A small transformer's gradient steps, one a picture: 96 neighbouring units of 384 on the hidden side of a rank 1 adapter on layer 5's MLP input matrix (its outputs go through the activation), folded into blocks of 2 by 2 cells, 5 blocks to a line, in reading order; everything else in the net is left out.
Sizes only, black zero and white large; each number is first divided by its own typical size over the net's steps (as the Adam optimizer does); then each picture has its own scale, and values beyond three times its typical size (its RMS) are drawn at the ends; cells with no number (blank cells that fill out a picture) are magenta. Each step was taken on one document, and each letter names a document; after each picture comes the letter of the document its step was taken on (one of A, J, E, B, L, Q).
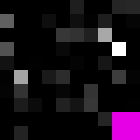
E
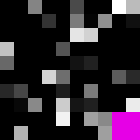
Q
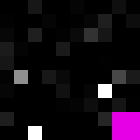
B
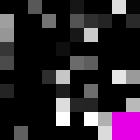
Q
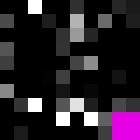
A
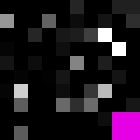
E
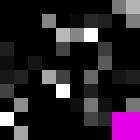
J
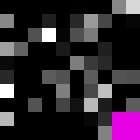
J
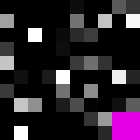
A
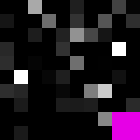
E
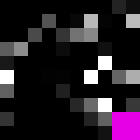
J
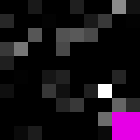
B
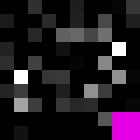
E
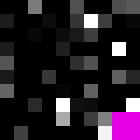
Q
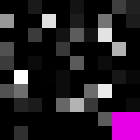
E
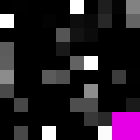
A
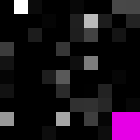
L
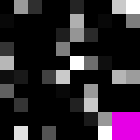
A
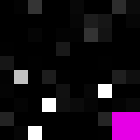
B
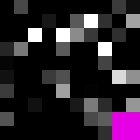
J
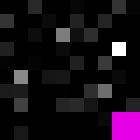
E
